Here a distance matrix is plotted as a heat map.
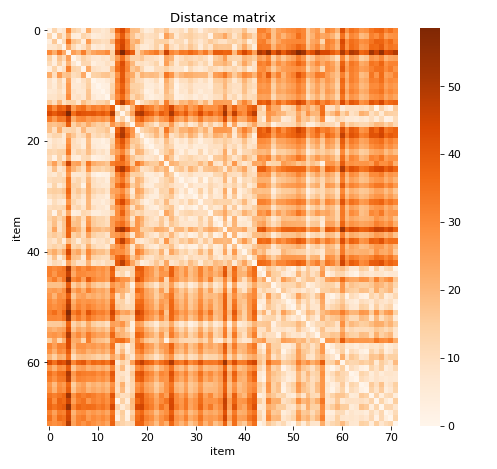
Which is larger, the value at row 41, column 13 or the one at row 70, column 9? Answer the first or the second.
the second
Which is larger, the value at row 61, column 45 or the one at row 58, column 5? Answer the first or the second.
the first
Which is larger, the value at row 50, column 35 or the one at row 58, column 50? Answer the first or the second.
the first
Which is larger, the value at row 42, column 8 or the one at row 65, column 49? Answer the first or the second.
the first
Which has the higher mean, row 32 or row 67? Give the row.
67
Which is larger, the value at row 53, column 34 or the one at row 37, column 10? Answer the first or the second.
the second
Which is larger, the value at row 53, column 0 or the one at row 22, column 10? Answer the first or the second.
the first
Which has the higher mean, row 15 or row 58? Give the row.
15
